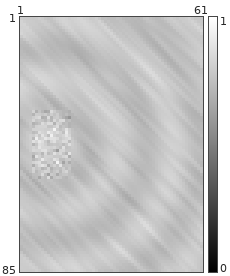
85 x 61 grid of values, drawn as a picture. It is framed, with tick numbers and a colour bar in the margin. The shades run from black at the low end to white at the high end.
In the middle left lies a patch that is rougher than the rest. The middle left is the roughest part. The values follow a bell shape. Rings spread out from the middle left.
